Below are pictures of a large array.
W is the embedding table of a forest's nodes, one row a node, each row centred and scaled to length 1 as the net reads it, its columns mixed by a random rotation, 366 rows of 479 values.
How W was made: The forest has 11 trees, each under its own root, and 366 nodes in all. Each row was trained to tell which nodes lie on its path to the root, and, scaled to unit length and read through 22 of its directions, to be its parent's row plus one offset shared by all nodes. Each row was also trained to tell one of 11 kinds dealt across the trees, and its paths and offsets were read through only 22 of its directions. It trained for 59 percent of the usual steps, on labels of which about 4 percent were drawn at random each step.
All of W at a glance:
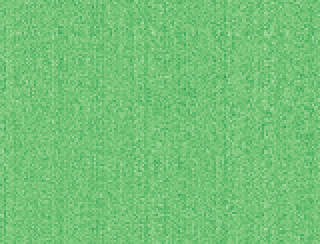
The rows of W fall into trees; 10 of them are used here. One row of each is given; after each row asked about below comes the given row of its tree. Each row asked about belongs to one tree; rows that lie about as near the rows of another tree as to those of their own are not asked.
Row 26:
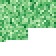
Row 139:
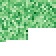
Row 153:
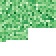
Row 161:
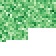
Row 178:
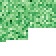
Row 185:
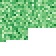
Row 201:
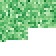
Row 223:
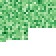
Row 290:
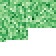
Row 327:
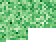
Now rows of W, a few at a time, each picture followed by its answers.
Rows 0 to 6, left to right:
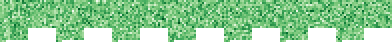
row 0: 185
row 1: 153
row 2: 153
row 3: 26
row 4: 26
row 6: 223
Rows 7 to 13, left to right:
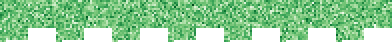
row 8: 178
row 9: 201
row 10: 178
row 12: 178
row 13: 26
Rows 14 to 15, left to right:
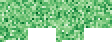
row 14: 290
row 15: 201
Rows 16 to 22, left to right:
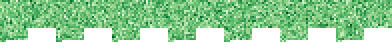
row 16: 26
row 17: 153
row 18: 327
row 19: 153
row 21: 178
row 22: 185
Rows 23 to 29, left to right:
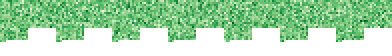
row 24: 178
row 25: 223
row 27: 161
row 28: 201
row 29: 185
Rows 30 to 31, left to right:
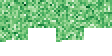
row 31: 26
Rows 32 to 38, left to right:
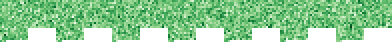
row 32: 185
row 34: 153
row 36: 185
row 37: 26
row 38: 26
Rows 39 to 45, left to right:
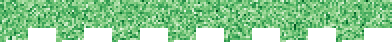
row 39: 178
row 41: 178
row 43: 290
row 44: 290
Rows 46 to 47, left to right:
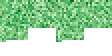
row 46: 201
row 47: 153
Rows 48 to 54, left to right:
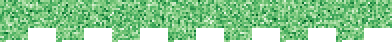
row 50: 178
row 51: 153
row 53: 153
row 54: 178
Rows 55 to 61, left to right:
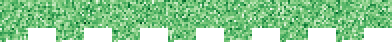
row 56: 201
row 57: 185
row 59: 290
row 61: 26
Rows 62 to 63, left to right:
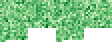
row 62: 26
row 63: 201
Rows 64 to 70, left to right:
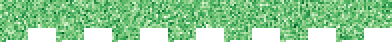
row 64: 26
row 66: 290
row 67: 185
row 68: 153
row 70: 201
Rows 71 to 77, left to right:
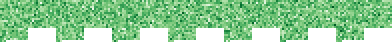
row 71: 327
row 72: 153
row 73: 201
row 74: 153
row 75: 185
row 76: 178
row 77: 223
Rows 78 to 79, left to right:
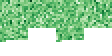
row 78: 185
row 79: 290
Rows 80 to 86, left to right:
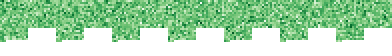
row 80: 327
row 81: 26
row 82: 223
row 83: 153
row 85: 185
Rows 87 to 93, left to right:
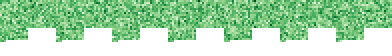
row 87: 26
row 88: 290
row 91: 185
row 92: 153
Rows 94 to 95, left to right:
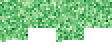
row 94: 161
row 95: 178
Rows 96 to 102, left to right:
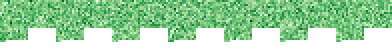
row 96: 153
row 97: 153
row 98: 178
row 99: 26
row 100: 178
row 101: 201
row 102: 178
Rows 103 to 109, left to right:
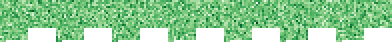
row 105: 185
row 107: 153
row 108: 223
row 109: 153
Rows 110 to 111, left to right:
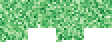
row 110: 26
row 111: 26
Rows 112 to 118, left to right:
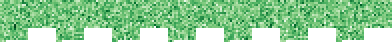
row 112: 26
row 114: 178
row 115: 26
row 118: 178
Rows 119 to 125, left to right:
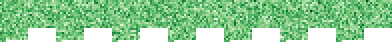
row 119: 153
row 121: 26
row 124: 139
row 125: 178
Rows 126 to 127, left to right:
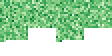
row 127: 223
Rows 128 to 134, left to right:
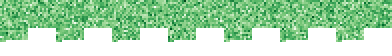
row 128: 290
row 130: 161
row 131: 178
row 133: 153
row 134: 26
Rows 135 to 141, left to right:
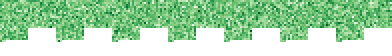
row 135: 153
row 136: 161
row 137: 223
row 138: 153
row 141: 185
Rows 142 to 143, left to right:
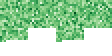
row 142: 327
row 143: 139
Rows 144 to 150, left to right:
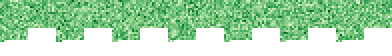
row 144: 26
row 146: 153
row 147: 185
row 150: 185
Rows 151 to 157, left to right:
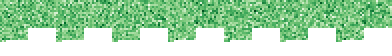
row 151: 185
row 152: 327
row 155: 139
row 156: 161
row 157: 26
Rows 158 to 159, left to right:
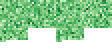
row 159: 327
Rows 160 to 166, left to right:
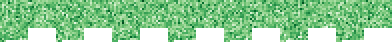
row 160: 201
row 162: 178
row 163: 26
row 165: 223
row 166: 290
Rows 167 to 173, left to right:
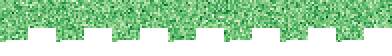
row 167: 185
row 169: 201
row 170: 290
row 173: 201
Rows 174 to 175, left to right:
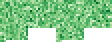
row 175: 161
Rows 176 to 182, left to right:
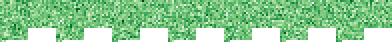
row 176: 185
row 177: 327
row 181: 153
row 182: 153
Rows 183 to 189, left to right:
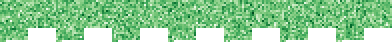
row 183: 290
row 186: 223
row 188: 161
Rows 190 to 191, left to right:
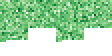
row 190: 327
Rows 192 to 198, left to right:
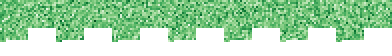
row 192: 153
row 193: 178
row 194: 153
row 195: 223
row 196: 201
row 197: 161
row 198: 290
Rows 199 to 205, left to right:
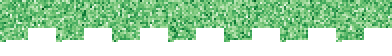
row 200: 178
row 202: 290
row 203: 185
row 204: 161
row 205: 178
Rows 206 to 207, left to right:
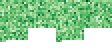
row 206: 153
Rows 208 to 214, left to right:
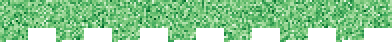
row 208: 223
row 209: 26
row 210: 26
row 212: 26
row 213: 26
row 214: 178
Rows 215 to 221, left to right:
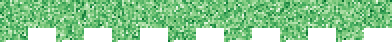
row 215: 185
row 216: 178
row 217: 185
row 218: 153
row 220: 223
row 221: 26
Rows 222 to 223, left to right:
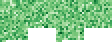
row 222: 185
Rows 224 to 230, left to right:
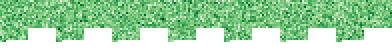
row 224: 223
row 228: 178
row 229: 178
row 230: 290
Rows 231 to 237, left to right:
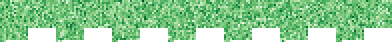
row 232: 185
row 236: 161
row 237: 223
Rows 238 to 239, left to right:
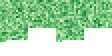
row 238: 327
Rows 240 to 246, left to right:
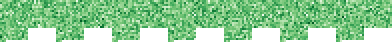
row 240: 327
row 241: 185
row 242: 26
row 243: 26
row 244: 185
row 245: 201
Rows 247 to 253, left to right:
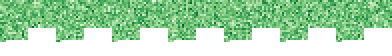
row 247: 185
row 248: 26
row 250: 153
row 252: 178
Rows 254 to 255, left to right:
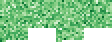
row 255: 26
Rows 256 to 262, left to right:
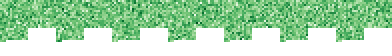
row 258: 178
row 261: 178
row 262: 153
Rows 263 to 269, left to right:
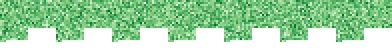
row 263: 223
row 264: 161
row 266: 26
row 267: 178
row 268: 185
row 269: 185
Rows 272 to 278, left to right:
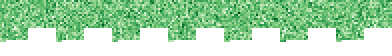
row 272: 327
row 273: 26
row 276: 153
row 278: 185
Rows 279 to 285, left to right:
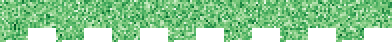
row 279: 290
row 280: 185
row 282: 178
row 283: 185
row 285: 327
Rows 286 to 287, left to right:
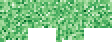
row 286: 201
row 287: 178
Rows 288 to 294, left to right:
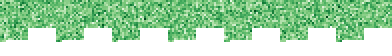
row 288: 327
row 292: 139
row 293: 161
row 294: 161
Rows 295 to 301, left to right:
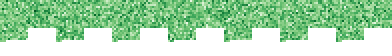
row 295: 26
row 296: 223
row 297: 201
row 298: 153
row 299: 185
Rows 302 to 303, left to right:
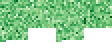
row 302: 178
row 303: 26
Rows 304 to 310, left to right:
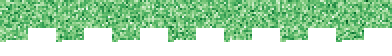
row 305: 178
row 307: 153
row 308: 153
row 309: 201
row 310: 178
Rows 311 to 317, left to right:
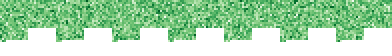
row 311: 161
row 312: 185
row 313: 26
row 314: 161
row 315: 327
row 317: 26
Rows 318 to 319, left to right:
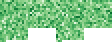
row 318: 201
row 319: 161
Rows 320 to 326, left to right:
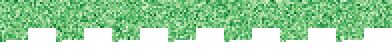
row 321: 178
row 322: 223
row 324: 201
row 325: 178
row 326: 327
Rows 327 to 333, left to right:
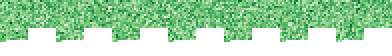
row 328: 26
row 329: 161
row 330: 26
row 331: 178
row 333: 327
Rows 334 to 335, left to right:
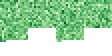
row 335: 161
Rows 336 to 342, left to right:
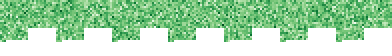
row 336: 223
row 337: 178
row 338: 153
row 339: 153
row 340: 153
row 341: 26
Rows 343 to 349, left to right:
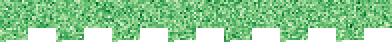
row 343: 178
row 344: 153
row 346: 327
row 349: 153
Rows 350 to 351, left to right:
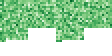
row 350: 153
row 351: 139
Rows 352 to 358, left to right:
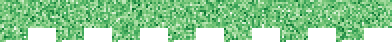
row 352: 153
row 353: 185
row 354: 178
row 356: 26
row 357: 185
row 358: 290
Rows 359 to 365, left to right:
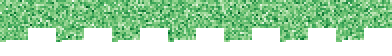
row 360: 26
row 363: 153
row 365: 178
